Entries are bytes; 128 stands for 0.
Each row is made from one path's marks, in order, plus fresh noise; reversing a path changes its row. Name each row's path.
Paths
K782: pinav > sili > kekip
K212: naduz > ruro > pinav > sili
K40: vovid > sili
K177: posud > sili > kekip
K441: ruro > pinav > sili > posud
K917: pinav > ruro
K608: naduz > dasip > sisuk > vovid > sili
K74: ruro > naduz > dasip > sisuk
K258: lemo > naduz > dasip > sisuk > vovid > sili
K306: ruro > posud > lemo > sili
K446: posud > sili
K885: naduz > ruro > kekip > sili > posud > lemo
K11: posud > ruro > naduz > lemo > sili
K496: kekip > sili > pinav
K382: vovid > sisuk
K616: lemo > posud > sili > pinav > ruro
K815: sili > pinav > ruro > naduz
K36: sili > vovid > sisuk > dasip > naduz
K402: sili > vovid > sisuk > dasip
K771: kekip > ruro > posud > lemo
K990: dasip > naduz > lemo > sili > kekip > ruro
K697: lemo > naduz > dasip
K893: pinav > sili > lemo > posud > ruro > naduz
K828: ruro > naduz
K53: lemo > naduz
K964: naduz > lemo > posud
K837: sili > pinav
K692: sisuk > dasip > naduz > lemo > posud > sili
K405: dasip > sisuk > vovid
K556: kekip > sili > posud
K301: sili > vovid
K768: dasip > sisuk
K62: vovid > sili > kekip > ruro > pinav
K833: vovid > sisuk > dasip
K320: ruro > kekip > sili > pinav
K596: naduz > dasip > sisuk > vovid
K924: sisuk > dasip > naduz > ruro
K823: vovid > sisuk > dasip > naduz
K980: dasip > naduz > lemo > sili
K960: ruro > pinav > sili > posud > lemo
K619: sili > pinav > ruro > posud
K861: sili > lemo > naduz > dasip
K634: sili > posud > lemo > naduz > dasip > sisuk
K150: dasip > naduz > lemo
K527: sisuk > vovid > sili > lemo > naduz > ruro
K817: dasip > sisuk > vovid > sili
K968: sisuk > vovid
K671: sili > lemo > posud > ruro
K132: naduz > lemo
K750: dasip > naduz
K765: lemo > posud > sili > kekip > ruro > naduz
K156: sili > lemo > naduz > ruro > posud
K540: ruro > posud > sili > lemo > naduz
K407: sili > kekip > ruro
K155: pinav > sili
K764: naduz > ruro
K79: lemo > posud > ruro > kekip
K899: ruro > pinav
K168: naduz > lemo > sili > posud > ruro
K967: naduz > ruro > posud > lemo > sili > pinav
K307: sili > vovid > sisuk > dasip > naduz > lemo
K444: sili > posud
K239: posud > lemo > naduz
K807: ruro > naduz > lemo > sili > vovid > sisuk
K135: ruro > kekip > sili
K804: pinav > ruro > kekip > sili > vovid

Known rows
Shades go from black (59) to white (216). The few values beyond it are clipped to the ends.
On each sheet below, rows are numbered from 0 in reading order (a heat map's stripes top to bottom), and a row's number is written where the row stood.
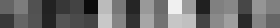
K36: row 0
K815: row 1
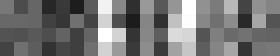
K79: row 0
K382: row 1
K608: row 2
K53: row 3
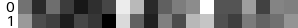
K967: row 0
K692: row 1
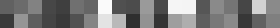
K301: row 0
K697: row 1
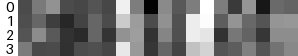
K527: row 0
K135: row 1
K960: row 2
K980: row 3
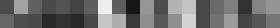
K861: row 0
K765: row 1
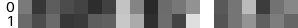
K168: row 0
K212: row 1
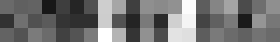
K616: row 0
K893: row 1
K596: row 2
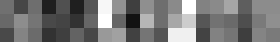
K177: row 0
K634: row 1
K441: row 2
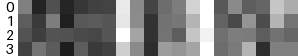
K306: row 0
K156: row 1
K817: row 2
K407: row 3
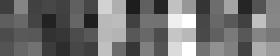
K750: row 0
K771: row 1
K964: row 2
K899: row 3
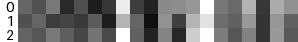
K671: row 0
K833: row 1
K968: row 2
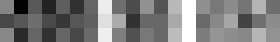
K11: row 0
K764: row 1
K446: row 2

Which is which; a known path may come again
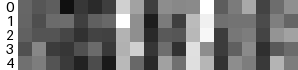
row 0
K616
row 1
K405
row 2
K540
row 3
K150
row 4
K402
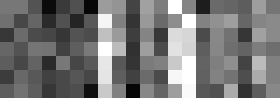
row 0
K307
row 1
K177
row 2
K828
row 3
K596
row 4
K444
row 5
K155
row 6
K924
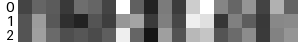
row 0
K40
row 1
K960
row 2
K861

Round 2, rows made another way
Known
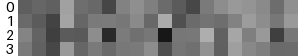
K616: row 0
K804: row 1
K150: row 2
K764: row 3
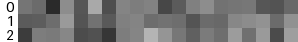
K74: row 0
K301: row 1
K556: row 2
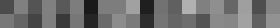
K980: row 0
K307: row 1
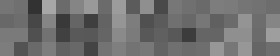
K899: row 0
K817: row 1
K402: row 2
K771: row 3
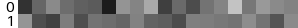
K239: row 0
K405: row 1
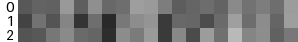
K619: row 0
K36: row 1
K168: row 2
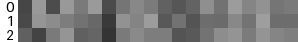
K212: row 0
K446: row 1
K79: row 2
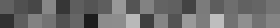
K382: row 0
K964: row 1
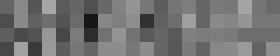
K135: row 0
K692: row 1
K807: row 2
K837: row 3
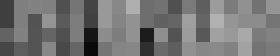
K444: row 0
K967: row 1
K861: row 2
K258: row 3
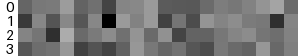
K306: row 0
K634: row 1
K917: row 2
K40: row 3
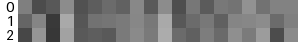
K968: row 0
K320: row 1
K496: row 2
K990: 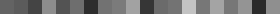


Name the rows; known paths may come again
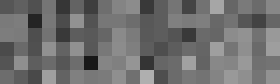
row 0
K823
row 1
K768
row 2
K402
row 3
K815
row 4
K692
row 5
K804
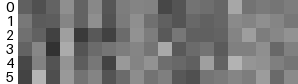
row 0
K828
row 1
K960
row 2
K527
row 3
K320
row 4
K967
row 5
K155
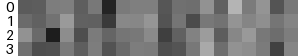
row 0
K885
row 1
K671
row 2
K924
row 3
K596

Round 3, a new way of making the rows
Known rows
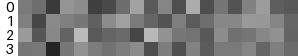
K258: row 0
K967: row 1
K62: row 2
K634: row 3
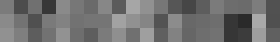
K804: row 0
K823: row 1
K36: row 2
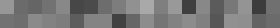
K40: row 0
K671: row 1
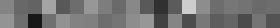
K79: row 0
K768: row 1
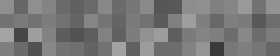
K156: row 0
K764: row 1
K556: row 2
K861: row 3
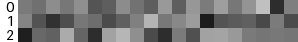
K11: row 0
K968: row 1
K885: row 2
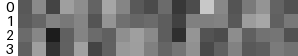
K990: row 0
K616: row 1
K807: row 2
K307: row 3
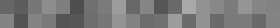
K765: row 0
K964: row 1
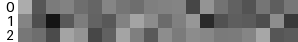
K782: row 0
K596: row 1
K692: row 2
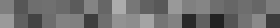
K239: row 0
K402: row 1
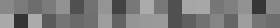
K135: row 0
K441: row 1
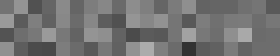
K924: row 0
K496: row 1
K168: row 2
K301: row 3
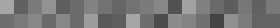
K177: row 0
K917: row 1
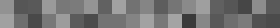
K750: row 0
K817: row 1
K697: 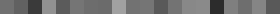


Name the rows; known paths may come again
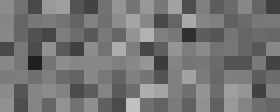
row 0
K608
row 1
K828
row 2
K301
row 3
K132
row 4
K74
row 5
K764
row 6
K446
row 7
K899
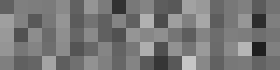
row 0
K407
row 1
K980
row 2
K496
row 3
K306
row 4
K79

